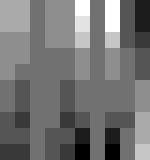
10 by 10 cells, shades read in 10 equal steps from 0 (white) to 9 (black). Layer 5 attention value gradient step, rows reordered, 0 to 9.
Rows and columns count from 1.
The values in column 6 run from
0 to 9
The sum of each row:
38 39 43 47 48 51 51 56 58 62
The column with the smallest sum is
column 8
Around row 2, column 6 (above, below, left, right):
0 2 4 5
